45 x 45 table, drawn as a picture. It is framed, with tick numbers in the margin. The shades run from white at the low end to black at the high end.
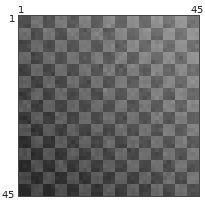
Slope: up to the bottom left. Ninth with the highest average: bottom left. Average level on the scale: 60%. Grain: checkered. Odd rows or columns: none. Ninth with the lowest average: top right.
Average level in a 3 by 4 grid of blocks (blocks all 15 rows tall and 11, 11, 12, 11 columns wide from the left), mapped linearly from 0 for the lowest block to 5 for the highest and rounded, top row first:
3 2 1 0 / 4 3 2 1 / 5 4 3 2
